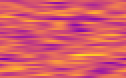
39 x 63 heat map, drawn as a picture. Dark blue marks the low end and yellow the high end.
Slope: none. Histogram: bell-shaped. Grain: streaks across. Mirror symmetry: none.
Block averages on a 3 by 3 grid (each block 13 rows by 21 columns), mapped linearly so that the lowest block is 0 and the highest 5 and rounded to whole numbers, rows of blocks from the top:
3 1 1 | 0 0 4 | 3 5 1
